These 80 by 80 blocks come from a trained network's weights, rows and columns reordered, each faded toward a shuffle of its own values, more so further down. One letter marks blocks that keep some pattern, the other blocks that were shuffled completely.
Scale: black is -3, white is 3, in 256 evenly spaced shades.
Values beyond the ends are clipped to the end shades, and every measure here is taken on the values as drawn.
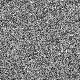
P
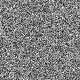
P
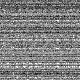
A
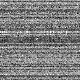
A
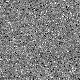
P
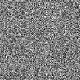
A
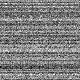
A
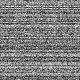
A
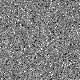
P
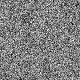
P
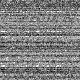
A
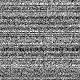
A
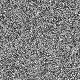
P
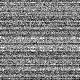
A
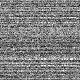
A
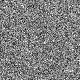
P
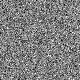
P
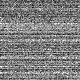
A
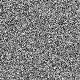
P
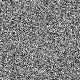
P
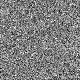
P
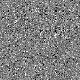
A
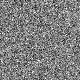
P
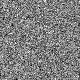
P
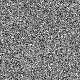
P
